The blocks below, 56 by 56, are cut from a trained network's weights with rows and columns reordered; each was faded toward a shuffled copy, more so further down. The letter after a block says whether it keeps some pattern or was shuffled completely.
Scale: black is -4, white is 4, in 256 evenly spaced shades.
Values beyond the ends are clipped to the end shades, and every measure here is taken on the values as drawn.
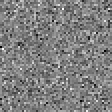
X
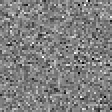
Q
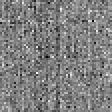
Q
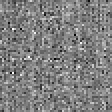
Q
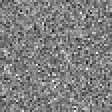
X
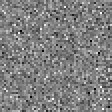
X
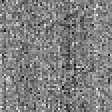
Q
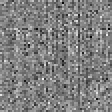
Q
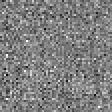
Q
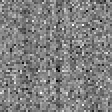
Q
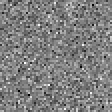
X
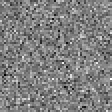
X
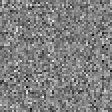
Q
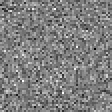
Q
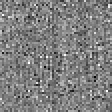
Q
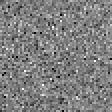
X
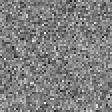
X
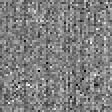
Q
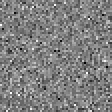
X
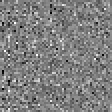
Q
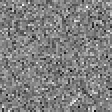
X
